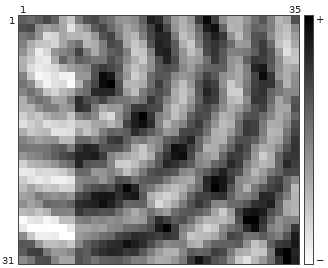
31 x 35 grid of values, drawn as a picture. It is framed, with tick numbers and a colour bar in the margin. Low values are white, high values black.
The halves do not mirror each other. Overall the values sit about 50% of the way up the scale. The right part is higher, past a seam about 20% of the way across. Concentric rings centre on the top left.
